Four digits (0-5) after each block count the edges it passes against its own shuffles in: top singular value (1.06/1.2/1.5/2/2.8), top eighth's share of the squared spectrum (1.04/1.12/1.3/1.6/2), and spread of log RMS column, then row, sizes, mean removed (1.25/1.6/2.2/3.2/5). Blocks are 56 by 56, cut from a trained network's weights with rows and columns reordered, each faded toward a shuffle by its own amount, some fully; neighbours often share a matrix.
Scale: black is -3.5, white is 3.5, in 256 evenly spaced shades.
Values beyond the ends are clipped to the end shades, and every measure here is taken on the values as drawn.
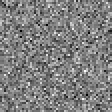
0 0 0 0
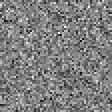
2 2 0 0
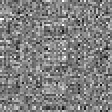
4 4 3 2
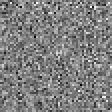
3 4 1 2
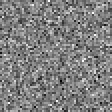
0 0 0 0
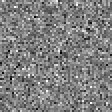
0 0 0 0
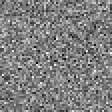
0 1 0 0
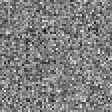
1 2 0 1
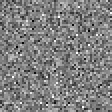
0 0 0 0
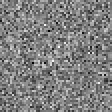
2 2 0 0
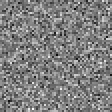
0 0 0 0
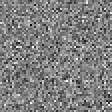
3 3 1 2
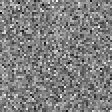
1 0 0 0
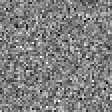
1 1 0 0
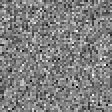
1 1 0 0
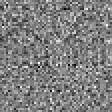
3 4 0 2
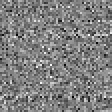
2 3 0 2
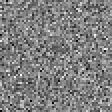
0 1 0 0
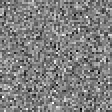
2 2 0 0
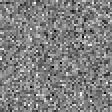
1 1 0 0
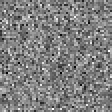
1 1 0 0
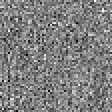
3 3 0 1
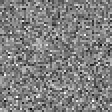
2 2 0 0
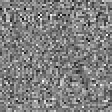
2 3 0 2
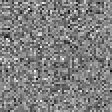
3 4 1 2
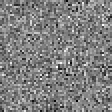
2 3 1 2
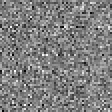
2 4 1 2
